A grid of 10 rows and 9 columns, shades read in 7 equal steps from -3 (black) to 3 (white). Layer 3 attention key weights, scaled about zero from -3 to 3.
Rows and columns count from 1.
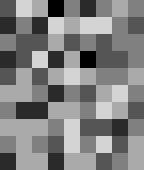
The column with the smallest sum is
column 1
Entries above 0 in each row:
3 4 1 2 5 4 4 4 4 5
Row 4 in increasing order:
-3 -2 -2 -1 -1 -1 0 1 2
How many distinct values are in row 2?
5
